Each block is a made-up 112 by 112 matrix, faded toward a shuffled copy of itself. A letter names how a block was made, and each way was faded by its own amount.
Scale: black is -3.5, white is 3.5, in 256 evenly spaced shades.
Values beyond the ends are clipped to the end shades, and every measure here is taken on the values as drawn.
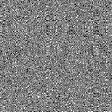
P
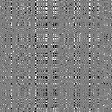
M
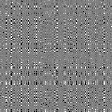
M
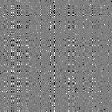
M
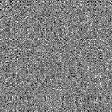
P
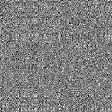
P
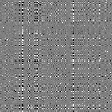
M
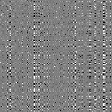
M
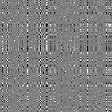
M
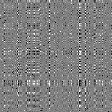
M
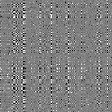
M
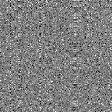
P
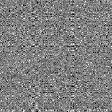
P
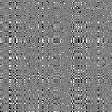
M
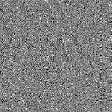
P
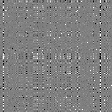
M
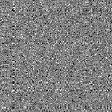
P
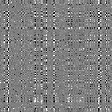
M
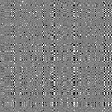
M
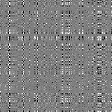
M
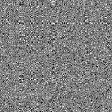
P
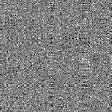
P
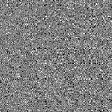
P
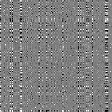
M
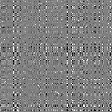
M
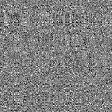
P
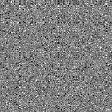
P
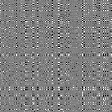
M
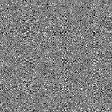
P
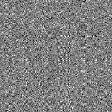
P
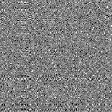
P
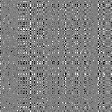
M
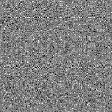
P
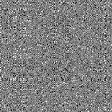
P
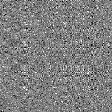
P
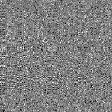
P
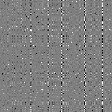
M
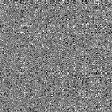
P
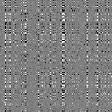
M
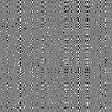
M
